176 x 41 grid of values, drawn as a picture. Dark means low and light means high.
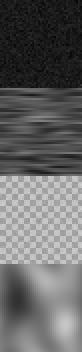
It is made of 4 by 1 panels. Panel 1,1: very low, fine-grained, faint in contrast. Panel 2,1: low, streaked across. Panel 3,1: high, checkered. Panel 4,1: middling, smooth, strong in contrast.
